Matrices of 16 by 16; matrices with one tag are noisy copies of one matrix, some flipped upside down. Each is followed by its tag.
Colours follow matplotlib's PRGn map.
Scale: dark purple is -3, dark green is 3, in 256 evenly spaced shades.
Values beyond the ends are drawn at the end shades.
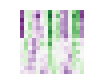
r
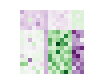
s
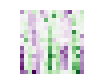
r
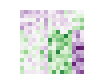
s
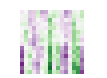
r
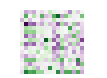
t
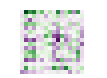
t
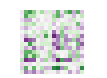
t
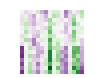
r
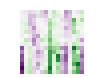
r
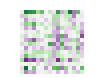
t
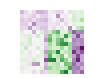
s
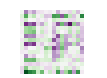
t
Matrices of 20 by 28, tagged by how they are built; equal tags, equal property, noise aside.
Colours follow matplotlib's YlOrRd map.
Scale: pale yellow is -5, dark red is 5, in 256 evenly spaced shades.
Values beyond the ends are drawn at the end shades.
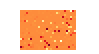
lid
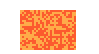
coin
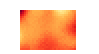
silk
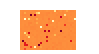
lid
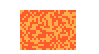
coin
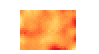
silk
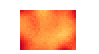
silk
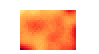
silk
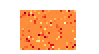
lid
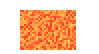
coin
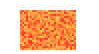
coin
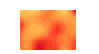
silk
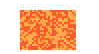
coin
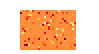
lid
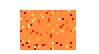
lid
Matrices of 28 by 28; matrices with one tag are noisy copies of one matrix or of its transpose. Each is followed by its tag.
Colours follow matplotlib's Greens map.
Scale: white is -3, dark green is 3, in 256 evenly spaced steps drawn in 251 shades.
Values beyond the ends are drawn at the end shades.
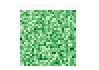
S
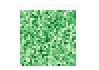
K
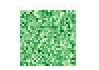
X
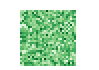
X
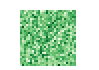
K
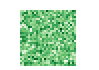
X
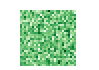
S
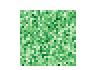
K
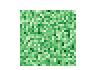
S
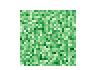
S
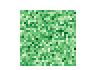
K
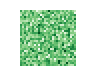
S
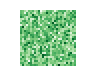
K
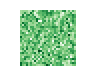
X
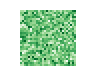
X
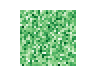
K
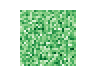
S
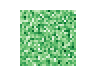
S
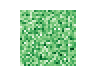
S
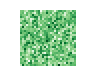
K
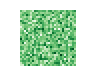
S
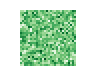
X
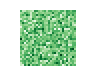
S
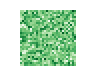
X
